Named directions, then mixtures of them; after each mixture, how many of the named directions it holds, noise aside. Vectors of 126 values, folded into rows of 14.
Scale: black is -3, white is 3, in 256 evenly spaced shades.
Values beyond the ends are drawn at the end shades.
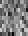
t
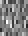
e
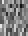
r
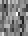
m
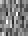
three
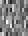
one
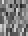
one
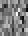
two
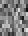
two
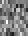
three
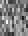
two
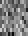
one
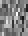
three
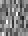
three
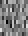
one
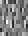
one
